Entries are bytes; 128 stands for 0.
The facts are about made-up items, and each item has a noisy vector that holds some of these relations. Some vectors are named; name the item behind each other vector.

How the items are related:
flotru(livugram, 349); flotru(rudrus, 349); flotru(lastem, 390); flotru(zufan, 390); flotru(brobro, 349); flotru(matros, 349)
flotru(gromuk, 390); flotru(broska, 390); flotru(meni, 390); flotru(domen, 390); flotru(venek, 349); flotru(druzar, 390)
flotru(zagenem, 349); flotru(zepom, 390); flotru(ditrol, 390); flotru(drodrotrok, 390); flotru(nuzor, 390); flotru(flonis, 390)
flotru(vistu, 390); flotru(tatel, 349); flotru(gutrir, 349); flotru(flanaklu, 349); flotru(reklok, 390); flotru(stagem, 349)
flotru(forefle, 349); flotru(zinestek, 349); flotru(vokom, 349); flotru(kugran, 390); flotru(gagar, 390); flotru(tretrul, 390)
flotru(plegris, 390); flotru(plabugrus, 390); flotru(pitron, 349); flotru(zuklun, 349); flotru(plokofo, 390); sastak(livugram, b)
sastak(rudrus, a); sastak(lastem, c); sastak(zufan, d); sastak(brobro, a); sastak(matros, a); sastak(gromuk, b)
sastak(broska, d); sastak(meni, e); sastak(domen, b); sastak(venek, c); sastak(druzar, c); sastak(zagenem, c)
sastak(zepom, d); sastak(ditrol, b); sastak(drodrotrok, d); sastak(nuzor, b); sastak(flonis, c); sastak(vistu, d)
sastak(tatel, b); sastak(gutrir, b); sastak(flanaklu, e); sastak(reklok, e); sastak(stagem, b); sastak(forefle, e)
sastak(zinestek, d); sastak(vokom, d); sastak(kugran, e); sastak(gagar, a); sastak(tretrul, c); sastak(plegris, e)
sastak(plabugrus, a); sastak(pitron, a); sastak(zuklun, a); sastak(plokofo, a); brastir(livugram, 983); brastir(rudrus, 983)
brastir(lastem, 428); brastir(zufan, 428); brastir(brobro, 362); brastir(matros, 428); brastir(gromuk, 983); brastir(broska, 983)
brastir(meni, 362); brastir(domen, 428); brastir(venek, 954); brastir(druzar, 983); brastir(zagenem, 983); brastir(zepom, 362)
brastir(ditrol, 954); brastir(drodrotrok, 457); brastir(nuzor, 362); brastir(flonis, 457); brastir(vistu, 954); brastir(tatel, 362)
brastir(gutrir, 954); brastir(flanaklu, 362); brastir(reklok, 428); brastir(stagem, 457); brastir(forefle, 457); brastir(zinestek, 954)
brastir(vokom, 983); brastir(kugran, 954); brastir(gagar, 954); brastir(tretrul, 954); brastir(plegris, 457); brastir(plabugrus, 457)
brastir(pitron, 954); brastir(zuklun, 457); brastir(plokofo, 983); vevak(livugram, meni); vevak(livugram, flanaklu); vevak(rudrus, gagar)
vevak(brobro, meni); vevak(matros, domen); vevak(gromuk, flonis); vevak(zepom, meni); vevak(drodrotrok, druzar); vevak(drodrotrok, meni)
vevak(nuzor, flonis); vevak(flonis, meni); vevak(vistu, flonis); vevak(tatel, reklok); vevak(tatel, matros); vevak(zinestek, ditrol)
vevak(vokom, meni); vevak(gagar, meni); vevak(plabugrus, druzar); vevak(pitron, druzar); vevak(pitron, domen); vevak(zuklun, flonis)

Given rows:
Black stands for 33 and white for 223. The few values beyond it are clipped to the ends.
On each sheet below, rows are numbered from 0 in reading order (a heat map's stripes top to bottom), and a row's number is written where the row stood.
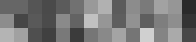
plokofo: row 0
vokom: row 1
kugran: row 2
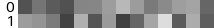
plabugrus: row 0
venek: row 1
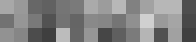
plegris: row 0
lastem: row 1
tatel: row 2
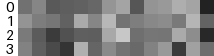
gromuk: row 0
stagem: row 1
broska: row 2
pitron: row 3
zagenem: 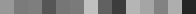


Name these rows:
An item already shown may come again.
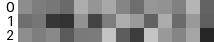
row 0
stagem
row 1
vistu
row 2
zagenem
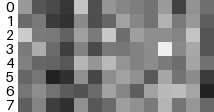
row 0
zinestek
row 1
gagar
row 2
forefle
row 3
tretrul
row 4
zuklun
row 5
zepom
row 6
druzar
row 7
gagar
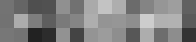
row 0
drodrotrok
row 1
flonis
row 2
zepom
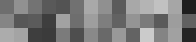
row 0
druzar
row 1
matros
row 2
meni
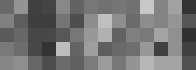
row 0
nuzor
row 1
zufan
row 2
plokofo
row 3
brobro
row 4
domen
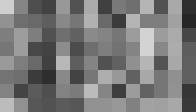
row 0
flanaklu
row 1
livugram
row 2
lastem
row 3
ditrol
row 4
gutrir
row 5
vistu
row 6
rudrus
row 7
reklok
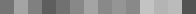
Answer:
flonis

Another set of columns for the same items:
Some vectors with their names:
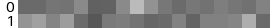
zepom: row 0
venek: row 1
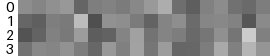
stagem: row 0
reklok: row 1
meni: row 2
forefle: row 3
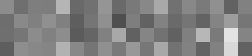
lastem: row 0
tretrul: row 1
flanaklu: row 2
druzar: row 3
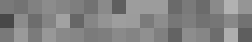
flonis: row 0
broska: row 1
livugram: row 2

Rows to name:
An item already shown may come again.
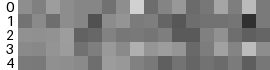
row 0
brobro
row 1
vistu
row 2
gutrir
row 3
zuklun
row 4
gagar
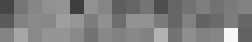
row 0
kugran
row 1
gromuk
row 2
zagenem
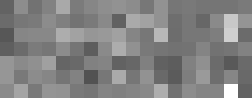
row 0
broska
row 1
flonis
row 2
plokofo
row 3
zepom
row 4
gutrir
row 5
tatel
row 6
zagenem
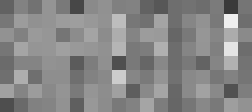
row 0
vistu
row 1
rudrus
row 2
zuklun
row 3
rudrus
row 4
tretrul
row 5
vokom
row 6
matros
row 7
plegris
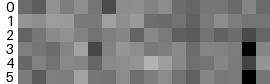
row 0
nuzor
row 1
pitron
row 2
ditrol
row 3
zufan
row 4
drodrotrok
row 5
domen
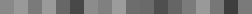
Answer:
zinestek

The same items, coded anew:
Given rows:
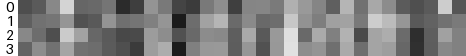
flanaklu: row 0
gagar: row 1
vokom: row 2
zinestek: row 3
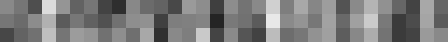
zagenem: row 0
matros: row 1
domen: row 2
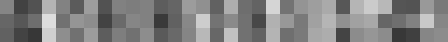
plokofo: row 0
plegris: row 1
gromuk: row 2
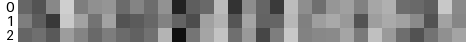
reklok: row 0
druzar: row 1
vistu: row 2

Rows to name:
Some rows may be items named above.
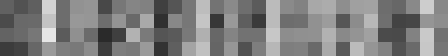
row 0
plegris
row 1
domen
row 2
forefle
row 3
zepom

